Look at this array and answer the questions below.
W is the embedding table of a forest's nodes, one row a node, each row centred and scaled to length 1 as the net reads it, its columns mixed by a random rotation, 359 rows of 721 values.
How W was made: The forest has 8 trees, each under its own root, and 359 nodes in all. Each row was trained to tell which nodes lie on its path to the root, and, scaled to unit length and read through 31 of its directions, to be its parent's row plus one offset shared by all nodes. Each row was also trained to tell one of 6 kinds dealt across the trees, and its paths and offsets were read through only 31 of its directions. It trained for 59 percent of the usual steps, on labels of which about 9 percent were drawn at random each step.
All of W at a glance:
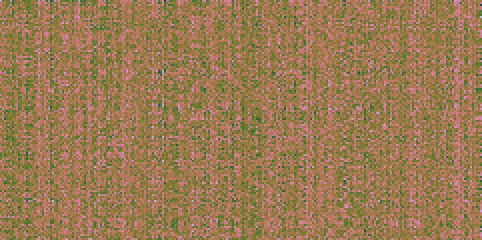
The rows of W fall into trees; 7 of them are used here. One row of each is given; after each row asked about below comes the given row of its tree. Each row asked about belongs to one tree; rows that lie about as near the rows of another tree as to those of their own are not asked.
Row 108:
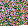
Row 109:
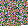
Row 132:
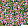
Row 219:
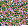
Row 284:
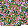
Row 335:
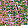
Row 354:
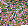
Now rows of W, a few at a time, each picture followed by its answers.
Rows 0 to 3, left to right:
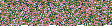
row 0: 132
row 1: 354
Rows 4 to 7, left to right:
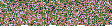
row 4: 354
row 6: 132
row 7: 335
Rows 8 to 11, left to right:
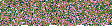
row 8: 132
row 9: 132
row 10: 284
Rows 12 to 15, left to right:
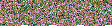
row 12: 335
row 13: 219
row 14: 284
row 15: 132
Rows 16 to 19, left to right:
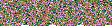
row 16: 109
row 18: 284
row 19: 132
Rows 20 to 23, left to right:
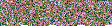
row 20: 335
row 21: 284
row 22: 132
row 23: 109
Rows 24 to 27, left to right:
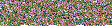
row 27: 219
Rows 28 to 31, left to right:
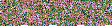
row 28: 219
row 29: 335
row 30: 335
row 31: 335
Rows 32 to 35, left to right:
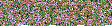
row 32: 354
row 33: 284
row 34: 219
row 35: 354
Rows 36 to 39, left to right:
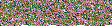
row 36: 132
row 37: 284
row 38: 108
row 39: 335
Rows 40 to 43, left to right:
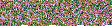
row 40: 219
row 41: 108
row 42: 335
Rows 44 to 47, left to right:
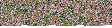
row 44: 132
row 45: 108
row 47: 108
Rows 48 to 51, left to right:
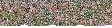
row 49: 108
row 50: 219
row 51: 335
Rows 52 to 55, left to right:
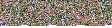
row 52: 284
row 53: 354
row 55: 109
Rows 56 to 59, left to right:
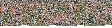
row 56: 132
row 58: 335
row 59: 219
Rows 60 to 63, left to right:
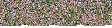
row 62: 284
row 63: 335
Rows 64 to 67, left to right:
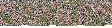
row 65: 335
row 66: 108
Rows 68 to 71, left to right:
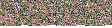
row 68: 335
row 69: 108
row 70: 284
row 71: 132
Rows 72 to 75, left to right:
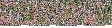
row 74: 335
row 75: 335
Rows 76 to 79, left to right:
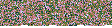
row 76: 109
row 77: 335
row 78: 132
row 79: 284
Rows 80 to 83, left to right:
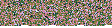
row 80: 132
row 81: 108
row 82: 132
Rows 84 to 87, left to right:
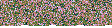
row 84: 109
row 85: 108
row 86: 108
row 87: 354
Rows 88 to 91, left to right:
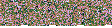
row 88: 109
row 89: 132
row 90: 108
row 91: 219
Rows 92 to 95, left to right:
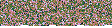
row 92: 284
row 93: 132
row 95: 284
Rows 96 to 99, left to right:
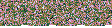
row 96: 132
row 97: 335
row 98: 335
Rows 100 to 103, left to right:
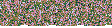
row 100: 284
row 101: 108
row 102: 354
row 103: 132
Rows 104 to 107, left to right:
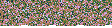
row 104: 354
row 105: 335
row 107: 335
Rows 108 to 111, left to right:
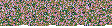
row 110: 109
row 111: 132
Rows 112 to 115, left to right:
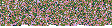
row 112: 132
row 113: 284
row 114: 354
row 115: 284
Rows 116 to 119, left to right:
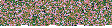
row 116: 109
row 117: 219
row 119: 354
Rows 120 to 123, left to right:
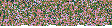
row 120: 354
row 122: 354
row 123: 132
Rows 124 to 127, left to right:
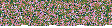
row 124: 132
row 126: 335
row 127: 284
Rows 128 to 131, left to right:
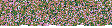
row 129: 354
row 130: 284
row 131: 108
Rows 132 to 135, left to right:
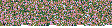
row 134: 335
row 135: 284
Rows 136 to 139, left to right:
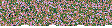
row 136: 132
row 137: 284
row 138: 132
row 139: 335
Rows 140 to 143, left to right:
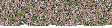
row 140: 284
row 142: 354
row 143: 108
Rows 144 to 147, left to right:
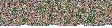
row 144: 284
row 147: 132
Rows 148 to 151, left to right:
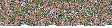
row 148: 284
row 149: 219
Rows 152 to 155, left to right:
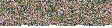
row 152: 335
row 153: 132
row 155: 335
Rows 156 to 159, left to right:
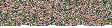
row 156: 284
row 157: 284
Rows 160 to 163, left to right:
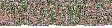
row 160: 335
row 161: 284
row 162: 284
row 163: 284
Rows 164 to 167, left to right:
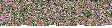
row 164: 284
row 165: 335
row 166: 109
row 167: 354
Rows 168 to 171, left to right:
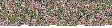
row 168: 284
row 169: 354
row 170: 354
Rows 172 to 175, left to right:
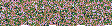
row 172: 108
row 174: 109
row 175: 284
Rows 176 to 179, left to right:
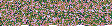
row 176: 108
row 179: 108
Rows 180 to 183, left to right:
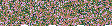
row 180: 284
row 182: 132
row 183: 335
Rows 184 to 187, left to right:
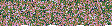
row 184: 335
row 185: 284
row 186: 284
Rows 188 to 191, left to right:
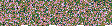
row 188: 335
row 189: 132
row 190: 284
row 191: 354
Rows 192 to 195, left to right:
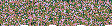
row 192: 284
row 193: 219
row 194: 354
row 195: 335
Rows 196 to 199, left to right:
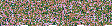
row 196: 335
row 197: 109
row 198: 335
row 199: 284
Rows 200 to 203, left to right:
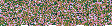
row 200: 109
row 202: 284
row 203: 354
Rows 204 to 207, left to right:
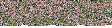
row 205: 108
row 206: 354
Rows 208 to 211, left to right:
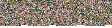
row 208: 335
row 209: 354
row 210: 108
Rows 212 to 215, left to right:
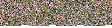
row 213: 284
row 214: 132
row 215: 132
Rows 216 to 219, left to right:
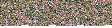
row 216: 335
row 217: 335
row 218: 335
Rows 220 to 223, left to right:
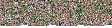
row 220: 109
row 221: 354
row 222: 132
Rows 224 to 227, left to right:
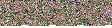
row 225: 335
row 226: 132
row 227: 219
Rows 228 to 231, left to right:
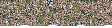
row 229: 284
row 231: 335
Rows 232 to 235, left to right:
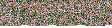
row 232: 284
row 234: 108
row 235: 335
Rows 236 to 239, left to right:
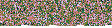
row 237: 284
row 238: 284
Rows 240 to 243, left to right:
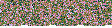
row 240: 354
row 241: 132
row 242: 219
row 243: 335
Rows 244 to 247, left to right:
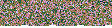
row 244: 335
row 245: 108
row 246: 109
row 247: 132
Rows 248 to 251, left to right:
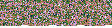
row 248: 219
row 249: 335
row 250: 132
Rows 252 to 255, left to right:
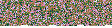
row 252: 108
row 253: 284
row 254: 132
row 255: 219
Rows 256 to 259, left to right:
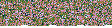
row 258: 335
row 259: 284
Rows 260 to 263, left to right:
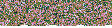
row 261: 108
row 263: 109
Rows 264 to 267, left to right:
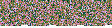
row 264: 132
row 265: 354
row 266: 354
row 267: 354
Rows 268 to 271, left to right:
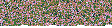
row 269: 109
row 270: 132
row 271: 132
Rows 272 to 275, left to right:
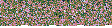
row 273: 109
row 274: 354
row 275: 354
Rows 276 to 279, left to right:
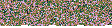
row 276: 109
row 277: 284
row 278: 132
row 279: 354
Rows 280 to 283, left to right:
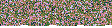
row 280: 284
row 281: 219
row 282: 335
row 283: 354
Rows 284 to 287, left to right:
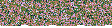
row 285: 335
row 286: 109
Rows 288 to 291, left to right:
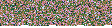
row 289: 335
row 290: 219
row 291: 284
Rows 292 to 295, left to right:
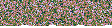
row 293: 284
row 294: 219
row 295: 354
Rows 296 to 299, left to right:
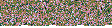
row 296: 335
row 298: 335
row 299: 132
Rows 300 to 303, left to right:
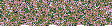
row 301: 284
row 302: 335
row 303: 219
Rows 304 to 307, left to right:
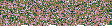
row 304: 335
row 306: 219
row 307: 132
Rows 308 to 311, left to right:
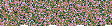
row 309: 132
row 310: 284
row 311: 132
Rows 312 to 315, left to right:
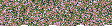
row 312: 284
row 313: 335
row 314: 284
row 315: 284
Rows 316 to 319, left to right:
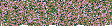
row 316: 284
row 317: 335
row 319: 109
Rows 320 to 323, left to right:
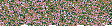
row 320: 284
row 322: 109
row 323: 354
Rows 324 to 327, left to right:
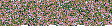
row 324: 108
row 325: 219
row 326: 132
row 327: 354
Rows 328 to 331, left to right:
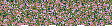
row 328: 354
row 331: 335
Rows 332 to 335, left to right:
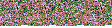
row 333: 335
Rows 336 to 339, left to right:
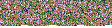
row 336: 335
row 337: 108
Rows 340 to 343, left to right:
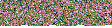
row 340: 335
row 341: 335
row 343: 108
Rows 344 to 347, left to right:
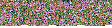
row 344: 284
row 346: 354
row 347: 335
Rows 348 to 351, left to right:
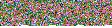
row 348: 132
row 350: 284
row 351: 219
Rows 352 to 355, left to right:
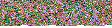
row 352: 219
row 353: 108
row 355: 284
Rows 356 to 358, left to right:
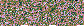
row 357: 284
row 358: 109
